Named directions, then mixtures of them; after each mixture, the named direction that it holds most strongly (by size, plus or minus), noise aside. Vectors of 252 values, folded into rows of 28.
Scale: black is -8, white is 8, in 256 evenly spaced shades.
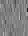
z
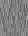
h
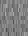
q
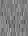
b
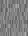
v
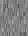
v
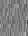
v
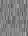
v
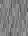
h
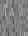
q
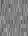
b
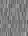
v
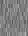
v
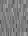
q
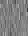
z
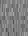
q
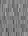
q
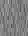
h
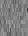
b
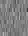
z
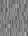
v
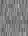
v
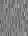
v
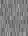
b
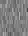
z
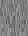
b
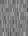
q
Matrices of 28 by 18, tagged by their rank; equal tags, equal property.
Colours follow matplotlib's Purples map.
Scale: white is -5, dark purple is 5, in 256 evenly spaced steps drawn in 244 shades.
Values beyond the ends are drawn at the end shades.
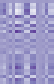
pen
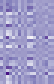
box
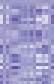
box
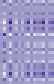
pen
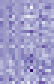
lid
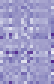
lid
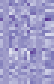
lid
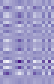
pen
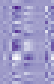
box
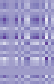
pen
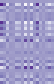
pen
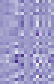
box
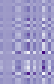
pen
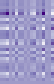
pen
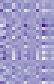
box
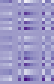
pen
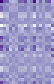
box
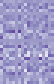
lid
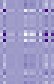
pen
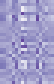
lid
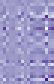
box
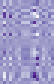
box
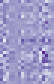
lid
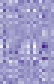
lid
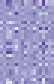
lid
